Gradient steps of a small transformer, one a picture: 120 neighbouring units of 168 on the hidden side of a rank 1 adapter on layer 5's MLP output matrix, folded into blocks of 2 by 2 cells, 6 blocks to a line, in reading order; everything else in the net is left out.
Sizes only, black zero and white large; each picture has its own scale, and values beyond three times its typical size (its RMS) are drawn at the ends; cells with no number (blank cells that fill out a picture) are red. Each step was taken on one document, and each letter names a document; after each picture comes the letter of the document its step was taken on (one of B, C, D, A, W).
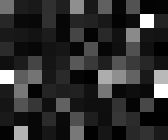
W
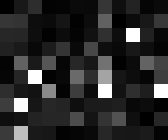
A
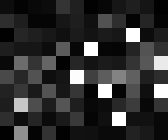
A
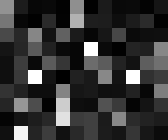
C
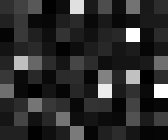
C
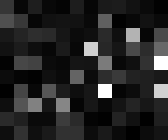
A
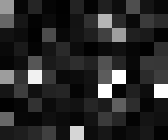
W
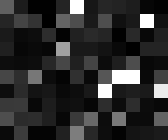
W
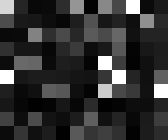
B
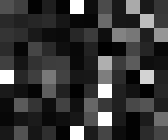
B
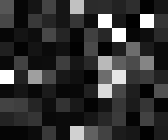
B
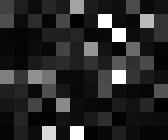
B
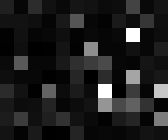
C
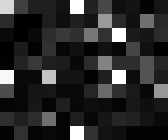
B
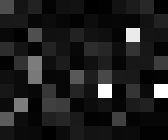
A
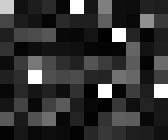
W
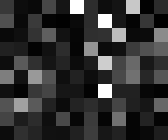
W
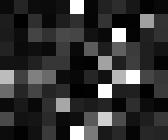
B
